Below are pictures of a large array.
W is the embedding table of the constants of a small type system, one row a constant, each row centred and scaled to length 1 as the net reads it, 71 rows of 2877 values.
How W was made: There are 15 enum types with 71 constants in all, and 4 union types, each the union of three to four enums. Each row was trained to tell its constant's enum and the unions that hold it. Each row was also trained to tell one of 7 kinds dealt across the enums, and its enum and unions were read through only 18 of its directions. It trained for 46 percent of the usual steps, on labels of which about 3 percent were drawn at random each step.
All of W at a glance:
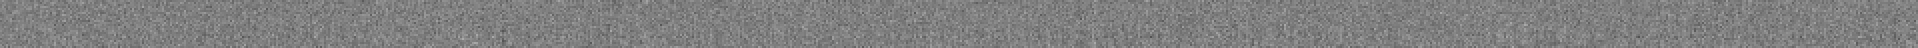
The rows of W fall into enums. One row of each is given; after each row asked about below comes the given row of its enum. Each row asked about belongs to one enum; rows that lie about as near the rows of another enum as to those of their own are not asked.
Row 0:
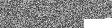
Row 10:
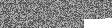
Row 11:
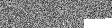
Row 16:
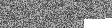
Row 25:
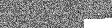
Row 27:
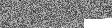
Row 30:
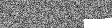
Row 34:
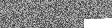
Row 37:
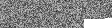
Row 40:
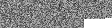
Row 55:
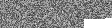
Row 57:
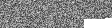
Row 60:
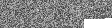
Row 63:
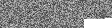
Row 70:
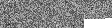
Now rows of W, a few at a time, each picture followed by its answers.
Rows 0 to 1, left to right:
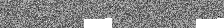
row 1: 11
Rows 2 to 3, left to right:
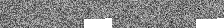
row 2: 40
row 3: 34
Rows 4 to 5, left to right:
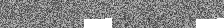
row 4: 55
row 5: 16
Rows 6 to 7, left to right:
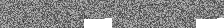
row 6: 37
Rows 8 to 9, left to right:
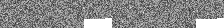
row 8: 11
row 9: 55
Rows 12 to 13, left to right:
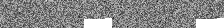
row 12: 11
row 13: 30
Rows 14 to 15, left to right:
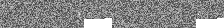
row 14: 40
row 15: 57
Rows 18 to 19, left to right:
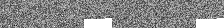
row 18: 34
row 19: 11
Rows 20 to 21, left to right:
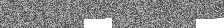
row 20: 57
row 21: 30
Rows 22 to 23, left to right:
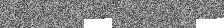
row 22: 60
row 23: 60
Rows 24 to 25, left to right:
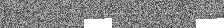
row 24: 60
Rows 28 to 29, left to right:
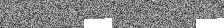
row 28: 60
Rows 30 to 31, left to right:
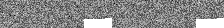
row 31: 55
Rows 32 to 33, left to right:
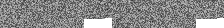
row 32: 10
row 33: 70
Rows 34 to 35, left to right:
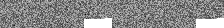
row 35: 10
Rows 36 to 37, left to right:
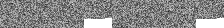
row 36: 10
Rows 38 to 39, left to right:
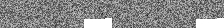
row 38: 30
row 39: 37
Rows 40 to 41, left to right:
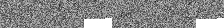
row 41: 16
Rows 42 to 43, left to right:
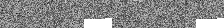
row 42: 30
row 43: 16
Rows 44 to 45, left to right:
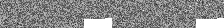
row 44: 10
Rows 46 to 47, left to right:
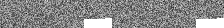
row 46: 16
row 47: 63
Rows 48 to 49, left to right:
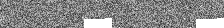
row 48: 57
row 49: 25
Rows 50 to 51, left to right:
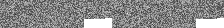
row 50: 40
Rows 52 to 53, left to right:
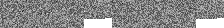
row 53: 25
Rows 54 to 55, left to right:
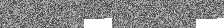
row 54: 30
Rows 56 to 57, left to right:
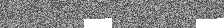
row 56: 55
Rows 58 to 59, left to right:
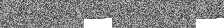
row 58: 27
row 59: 25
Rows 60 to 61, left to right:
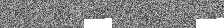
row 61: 63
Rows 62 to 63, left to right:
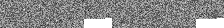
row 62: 16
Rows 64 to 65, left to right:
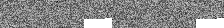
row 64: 57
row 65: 40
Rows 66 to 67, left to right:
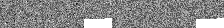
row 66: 0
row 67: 60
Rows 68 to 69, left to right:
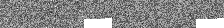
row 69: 57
